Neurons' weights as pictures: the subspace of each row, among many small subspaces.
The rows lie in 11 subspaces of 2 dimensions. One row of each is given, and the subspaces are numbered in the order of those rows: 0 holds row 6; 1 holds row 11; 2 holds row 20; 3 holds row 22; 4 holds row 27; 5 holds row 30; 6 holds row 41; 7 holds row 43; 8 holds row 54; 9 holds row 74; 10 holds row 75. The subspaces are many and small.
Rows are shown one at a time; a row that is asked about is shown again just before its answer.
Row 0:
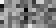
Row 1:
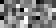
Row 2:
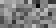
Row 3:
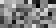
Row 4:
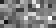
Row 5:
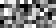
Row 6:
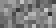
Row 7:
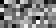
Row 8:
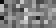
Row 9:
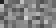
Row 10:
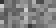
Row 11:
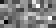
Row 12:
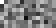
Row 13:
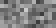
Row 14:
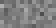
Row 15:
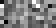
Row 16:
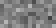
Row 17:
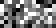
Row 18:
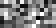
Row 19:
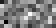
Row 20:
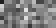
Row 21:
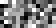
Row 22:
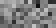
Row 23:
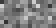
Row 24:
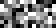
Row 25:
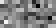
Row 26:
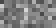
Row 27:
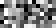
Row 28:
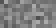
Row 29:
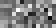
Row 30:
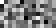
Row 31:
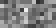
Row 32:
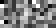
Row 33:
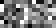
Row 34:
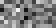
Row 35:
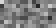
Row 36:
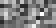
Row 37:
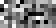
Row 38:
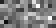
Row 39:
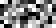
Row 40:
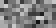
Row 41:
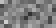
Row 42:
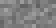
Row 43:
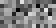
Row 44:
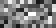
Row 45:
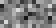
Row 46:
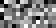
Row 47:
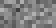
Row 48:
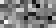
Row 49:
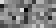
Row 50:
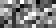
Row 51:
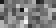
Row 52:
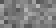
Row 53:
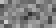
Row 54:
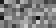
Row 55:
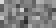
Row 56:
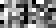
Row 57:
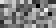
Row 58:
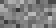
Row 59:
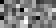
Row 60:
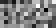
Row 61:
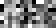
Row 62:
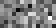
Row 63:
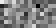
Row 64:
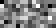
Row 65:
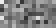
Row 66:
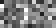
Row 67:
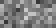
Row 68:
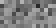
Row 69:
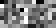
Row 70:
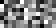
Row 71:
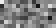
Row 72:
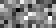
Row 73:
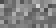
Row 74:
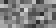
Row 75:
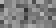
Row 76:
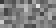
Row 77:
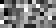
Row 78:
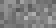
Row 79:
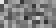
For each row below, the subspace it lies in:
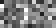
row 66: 10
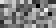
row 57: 0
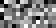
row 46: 8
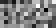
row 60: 1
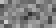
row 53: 6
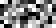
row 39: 6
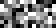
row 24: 0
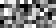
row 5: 4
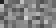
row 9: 5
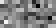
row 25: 1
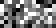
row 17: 4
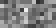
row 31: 9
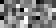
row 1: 8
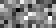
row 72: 0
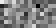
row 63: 6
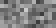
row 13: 9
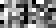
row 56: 2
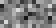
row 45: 0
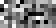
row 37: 9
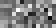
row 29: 7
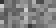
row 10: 2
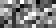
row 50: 4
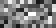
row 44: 6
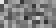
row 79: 5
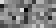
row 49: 5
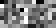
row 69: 9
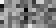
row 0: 2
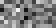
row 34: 10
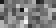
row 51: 8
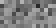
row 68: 7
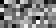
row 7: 8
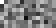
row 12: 5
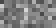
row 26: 10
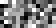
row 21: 6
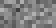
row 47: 10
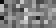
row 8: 9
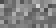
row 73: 7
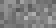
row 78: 1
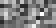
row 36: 2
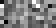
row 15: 7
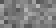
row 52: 4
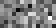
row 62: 7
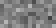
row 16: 7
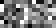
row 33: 10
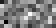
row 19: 6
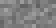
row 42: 4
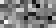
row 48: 1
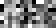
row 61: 2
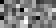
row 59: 8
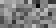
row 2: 3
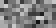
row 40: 9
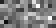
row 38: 1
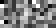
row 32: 0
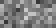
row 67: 4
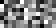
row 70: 5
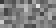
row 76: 4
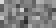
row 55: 8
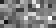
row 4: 1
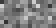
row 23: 0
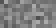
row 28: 5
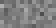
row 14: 10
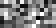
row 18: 2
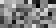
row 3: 3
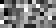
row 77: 4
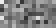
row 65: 9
